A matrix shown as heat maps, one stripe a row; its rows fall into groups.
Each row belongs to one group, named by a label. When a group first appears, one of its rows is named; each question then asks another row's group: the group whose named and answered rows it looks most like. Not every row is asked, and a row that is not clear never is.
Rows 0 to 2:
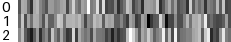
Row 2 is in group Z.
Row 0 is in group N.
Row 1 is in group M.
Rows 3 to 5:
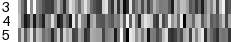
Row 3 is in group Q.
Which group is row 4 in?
Z
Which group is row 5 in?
M
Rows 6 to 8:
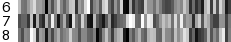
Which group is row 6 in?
Q
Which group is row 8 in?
Q
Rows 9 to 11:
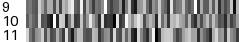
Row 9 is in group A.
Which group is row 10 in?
Z
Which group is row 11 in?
Q
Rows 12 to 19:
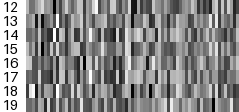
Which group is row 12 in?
Q
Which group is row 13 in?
A
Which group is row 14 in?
Z
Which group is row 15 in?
A
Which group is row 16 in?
Z
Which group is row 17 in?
Z
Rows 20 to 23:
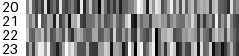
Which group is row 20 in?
Z
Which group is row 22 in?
Q
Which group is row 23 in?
M
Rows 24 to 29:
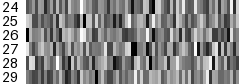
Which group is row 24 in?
A
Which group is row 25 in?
Z
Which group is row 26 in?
M
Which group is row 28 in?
N
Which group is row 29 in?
Z
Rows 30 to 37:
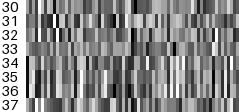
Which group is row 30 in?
Q
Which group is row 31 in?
Z
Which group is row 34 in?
N
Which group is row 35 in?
N
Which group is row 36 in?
N
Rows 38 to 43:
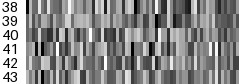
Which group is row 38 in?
M
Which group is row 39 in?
M
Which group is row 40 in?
Z
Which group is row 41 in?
A
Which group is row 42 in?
N
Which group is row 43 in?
A
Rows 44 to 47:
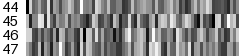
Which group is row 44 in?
M
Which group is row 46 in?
Z
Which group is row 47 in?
Z
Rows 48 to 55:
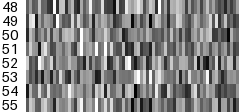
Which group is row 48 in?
Z
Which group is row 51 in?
N
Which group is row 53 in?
Z
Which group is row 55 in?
N
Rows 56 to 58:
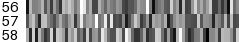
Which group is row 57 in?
N
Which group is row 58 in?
A
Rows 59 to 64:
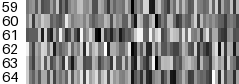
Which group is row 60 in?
M
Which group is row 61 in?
Z
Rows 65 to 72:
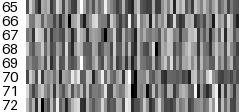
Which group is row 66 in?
Q
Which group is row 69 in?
Q
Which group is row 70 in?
M
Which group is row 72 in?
A
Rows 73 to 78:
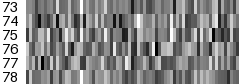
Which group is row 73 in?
A
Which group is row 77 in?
A
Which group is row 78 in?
M
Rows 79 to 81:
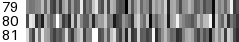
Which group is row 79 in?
Q
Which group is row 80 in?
N
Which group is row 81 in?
Q
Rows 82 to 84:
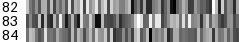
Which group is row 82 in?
A
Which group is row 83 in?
Z
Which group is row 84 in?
N
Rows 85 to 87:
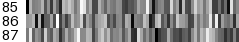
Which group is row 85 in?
M
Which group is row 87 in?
M
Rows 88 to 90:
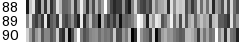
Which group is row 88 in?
N
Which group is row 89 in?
Z
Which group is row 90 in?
Q
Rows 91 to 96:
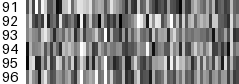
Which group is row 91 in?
M
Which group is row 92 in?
Z
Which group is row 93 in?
N
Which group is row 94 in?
M
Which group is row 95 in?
N
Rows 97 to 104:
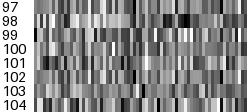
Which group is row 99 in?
N
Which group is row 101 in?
Z
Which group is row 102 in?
Q
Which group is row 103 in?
M
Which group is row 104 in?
N
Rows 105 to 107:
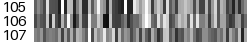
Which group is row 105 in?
Z
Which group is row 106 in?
Z
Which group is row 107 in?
A
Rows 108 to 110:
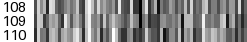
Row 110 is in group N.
